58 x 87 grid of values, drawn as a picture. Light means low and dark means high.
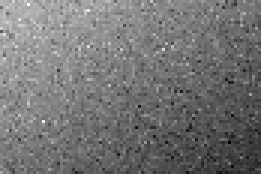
The bottom right is the ninth with the highest average. No regular stripes run through it. No single row or column stands out from its neighbours. The ninth with the lowest average is the top left. The field climbs toward the bottom right.
